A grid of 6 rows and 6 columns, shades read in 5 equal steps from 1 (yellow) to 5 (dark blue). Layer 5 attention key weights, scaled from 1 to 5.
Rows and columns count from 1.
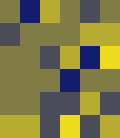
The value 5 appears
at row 1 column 2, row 3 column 5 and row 4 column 4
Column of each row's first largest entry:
2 1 5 4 3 3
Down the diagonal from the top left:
3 3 4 5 2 2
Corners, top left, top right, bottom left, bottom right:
3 3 2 2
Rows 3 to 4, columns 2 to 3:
3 4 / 3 3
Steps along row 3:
same up down up down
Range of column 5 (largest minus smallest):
3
